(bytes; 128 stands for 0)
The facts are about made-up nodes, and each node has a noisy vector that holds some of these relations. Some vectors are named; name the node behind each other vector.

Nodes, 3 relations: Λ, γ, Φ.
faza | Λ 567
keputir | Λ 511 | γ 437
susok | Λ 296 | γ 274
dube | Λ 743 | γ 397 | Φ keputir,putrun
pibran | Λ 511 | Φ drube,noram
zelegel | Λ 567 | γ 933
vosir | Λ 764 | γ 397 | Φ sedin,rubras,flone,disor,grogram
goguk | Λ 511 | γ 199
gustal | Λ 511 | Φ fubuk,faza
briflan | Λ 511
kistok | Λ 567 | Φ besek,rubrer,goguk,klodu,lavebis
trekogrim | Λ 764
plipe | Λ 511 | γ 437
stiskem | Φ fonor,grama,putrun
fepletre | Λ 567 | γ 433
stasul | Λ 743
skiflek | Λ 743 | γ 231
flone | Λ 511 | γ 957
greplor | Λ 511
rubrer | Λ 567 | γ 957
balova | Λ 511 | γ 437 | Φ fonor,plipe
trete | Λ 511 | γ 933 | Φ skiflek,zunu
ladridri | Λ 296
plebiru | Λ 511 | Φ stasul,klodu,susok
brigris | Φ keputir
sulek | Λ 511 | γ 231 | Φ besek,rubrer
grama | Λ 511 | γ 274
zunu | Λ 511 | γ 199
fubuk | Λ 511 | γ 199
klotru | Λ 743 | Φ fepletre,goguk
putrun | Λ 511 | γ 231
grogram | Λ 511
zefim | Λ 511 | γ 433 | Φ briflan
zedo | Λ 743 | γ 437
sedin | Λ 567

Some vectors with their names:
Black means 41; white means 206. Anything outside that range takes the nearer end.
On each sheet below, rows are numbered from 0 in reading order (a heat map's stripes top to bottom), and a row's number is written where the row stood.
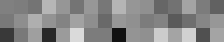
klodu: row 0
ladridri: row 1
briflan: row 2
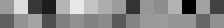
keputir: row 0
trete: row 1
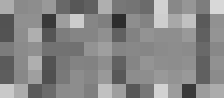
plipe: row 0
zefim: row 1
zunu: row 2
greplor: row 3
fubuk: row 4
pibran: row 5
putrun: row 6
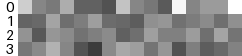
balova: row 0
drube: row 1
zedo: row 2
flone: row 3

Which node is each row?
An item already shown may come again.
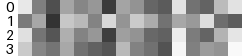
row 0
stiskem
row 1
sulek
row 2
stiskem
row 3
balova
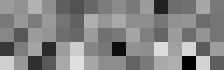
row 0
sedin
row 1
plebiru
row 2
stasul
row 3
briflan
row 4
dube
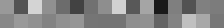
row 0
vosir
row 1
fepletre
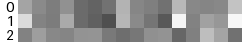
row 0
grama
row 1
balova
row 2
fepletre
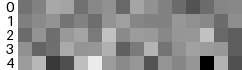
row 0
susok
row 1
greplor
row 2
goguk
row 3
klotru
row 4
brigris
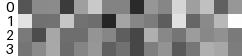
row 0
zefim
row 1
fonor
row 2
skiflek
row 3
faza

